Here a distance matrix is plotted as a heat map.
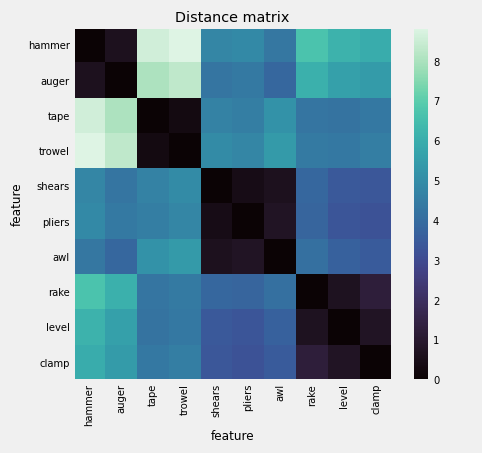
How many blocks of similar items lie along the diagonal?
4
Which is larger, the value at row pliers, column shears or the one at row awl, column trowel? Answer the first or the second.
the second
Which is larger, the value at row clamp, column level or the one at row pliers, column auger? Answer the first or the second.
the second
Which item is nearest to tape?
trowel
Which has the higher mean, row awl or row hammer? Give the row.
hammer
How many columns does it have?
10
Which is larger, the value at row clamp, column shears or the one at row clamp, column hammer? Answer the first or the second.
the second
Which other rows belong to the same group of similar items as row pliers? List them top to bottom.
shears, awl
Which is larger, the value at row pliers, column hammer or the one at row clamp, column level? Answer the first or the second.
the first
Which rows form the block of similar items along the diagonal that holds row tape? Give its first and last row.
tape to trowel
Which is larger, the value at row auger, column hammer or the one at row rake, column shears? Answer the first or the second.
the second
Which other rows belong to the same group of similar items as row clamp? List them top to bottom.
rake, level
